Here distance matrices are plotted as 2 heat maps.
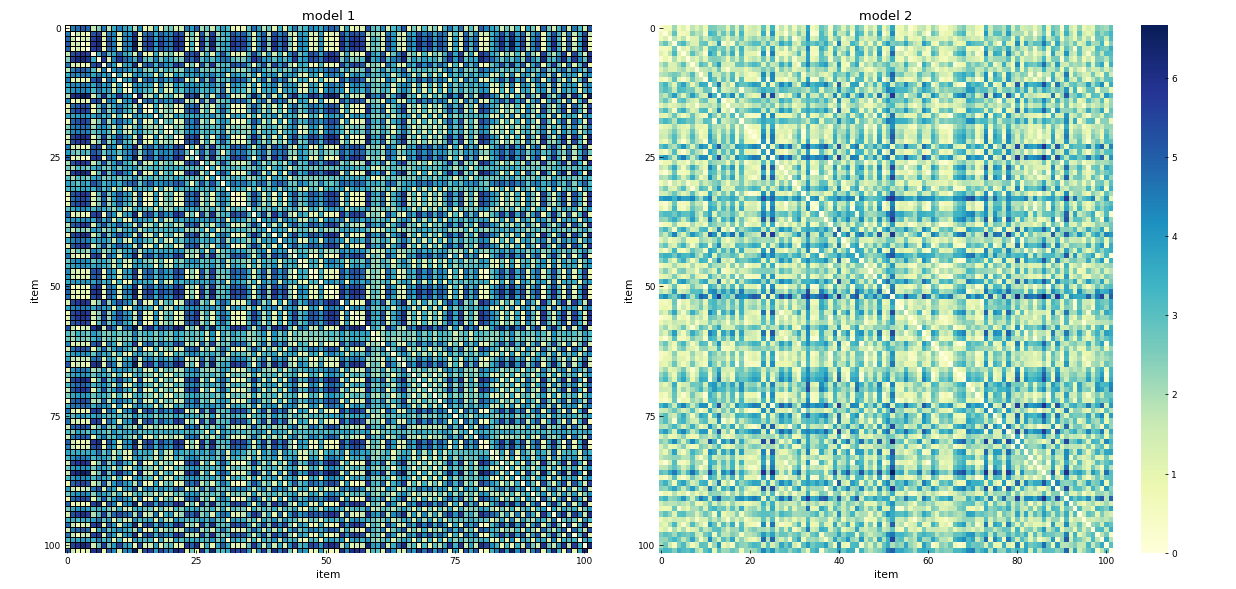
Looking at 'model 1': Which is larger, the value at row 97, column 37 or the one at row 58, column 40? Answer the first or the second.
the second
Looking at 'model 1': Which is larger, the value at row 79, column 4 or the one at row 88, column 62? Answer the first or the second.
the first
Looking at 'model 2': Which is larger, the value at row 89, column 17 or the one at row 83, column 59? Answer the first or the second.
the second
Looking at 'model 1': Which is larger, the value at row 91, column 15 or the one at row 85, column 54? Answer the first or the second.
the second
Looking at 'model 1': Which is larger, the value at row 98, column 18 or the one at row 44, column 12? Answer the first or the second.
the first
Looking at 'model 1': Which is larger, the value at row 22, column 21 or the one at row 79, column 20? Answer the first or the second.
the second
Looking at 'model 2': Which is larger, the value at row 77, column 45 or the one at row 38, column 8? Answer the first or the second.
the first
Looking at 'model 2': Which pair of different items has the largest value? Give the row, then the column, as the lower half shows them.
86, 52
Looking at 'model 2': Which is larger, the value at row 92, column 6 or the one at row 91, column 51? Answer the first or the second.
the second
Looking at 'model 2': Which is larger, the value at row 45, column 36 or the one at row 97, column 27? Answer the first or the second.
the first
